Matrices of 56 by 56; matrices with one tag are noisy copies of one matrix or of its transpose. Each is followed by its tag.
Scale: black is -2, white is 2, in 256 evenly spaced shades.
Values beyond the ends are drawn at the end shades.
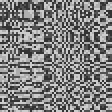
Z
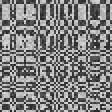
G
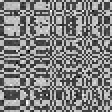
G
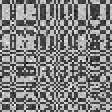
G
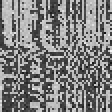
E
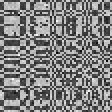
G
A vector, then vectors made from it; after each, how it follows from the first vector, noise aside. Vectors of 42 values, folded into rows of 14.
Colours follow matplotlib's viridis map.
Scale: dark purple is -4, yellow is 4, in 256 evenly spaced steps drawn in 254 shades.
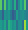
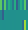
partly zeroed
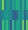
reversed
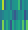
reversed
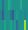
partly zeroed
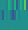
partly zeroed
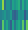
reversed
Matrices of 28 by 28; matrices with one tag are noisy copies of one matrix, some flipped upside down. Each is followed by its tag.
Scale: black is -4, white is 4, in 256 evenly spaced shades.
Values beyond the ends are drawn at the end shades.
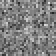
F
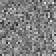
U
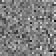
U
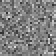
U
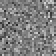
U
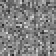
F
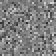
U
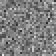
U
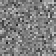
U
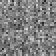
F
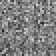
F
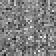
F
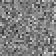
U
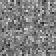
F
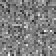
F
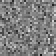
U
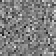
U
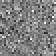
U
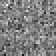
F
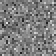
U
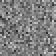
U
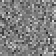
U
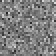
U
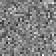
U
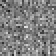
F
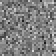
U
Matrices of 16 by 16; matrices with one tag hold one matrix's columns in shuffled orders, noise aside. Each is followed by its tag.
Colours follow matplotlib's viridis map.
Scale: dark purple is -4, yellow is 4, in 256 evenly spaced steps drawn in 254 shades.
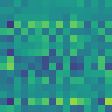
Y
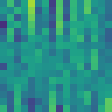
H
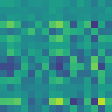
Y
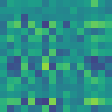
Y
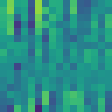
H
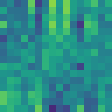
H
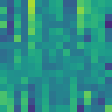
H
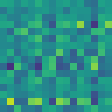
Y
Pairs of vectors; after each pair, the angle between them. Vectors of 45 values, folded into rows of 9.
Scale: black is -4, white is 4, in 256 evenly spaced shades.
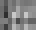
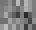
partly opposed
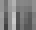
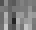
nearly opposite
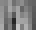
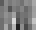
nearly opposite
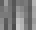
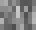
partly aligned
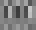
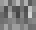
nearly parallel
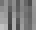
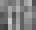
nearly opposite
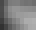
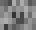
orthogonal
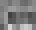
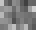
partly aligned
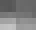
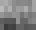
nearly opposite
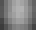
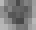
nearly opposite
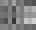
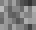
partly aligned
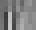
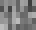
partly opposed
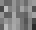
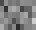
partly opposed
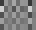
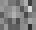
partly aligned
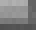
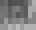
nearly opposite
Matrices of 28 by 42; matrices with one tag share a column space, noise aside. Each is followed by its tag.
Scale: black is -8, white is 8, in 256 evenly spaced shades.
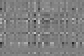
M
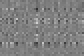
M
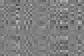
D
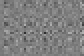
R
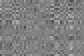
D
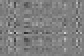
R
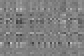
M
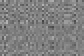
D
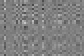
D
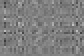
R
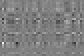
M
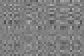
D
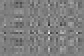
R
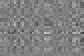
R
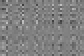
D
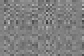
D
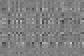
M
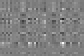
M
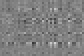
M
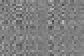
D
